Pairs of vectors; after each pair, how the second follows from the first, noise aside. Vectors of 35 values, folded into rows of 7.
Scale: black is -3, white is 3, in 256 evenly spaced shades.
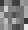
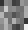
copied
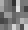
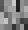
negated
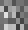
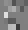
partly zeroed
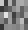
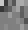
partly zeroed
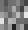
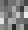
copied
